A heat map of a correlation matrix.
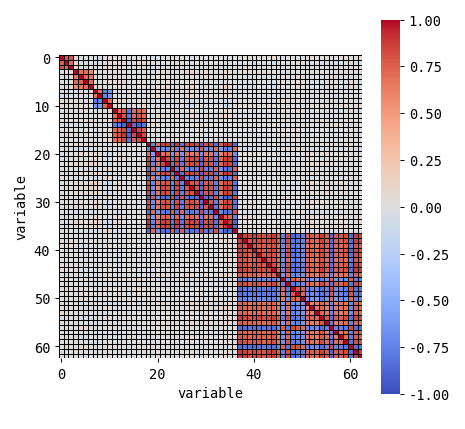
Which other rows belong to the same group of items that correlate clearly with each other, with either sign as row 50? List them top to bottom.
37, 38, 39, 40, 41, 42, 43, 44, 45, 46, 47, 48, 49, 51, 52, 53, 54, 55, 56, 57, 58, 59, 60, 61, 62
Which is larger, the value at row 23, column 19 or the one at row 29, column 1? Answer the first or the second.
the first
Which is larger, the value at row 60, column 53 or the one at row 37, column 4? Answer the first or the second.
the second
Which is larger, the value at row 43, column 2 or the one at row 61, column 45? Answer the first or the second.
the second
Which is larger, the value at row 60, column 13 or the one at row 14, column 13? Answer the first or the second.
the first
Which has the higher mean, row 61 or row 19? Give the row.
61
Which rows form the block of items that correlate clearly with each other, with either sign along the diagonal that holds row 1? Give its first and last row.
0 to 2
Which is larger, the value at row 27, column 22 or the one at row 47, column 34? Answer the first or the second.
the first
